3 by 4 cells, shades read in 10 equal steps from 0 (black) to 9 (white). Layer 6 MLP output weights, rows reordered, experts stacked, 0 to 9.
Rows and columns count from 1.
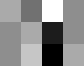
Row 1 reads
6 4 9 5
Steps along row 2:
up down up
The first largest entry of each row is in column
3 2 2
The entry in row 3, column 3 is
0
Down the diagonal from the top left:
6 6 0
